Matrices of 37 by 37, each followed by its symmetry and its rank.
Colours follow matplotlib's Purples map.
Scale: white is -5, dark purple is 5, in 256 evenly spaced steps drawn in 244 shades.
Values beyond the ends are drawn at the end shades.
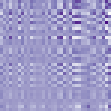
neither, rank two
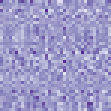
neither, rank five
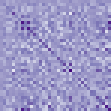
symmetric, rank five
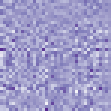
neither, rank five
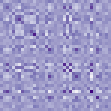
symmetric, rank three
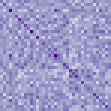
symmetric, rank five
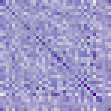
symmetric, rank five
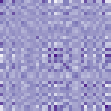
symmetric, rank three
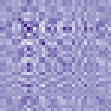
symmetric, rank three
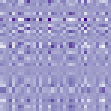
neither, rank two
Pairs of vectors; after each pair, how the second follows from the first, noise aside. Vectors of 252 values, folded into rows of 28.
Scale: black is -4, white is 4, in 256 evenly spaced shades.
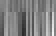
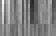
reversed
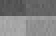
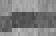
wrapped around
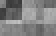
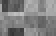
wrapped around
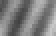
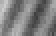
reversed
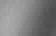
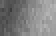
reversed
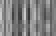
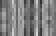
wrapped around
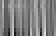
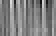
reversed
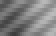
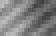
reversed
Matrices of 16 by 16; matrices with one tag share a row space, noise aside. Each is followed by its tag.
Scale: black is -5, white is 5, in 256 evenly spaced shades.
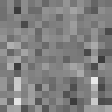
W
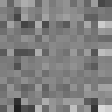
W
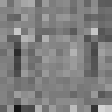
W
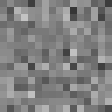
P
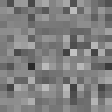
P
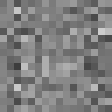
W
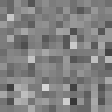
P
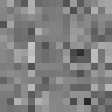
P
